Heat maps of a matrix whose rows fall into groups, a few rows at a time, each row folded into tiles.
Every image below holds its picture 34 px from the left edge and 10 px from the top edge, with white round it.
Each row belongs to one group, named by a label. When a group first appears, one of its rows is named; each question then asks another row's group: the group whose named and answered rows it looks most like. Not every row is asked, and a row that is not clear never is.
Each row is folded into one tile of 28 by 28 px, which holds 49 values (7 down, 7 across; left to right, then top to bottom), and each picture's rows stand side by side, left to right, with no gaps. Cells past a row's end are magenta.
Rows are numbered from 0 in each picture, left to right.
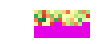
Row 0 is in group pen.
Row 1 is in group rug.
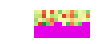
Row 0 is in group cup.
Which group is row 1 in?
rug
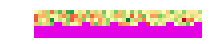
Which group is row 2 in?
rug
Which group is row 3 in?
pen
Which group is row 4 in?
rug
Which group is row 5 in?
cup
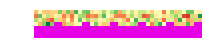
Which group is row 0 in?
cup
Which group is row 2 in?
rug
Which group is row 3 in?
rug
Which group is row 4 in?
cup
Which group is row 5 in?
pen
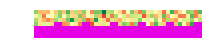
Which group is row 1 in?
pen
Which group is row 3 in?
rug
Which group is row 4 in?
cup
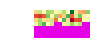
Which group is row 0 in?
rug
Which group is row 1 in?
cup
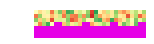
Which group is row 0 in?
cup
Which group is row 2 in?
pen
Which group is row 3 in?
rug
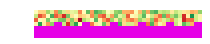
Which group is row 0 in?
rug
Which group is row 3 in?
cup
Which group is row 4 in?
pen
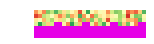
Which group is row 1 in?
cup
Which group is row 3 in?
cup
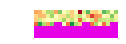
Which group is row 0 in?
rug
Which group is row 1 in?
cup
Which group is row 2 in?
rug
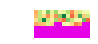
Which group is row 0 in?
pen
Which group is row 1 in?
pen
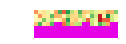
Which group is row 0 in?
rug
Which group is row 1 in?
pen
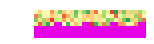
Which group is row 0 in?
cup
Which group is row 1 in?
rug
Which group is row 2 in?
rug
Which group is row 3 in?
pen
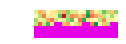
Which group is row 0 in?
cup
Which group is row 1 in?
pen
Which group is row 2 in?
rug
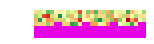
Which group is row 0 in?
pen
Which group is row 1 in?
cup
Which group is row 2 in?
pen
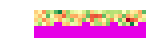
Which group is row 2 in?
rug
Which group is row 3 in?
cup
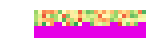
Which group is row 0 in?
cup
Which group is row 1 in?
cup
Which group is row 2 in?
cup
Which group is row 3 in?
rug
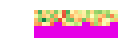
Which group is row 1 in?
pen
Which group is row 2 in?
pen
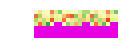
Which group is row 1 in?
rug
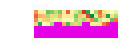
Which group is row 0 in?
rug
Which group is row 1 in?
rug
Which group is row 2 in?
pen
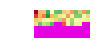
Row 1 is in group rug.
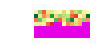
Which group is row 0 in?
pen
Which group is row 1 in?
pen
